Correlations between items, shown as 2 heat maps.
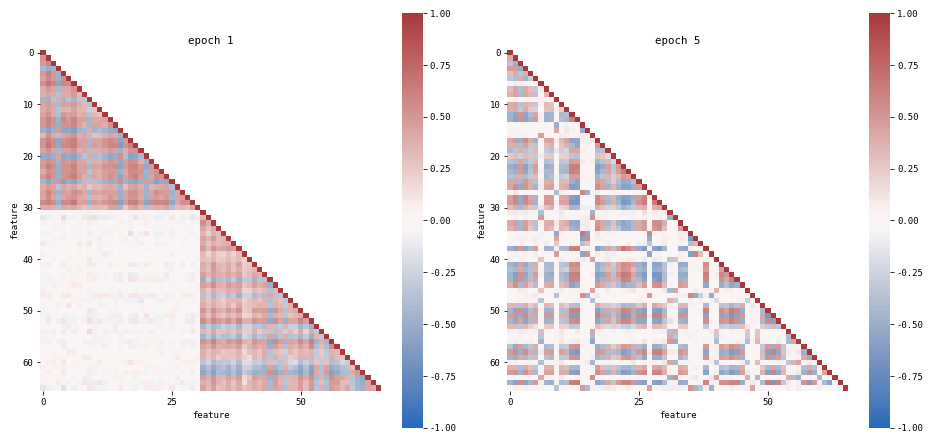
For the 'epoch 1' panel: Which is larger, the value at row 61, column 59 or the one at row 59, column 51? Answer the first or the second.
the second
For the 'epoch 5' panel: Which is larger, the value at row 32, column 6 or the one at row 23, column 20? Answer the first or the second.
the first
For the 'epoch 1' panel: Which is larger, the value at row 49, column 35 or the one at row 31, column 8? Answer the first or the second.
the first
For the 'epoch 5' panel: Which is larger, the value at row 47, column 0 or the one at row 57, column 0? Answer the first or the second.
the first
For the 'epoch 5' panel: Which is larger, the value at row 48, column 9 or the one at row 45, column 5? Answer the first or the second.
the first
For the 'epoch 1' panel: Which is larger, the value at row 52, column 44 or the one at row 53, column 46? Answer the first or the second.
the second
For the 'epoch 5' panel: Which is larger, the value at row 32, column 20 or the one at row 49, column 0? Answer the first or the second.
the second
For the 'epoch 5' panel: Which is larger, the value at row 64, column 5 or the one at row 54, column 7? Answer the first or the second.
the first
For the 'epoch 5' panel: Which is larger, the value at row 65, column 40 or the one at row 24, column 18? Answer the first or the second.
the first
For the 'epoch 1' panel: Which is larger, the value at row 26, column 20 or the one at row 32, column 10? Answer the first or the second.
the second
